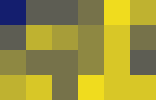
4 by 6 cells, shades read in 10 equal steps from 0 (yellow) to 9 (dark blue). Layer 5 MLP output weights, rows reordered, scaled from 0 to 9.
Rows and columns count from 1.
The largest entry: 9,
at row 1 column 1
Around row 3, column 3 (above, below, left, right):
3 5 5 4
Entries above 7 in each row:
1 0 0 0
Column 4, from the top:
5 4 4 0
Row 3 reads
4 5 5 4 1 6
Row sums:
28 21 25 10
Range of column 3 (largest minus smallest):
3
